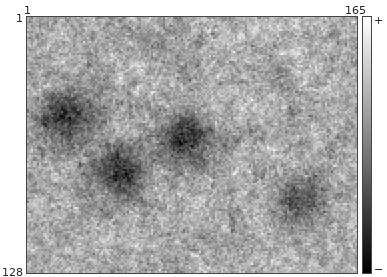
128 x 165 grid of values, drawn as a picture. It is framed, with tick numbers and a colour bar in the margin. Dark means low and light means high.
There are four dips. Neither half mirrors the other. No row or column stands out. The ninth with the lowest average is the middle left. On average the colour sits 60% of the way up the scale.
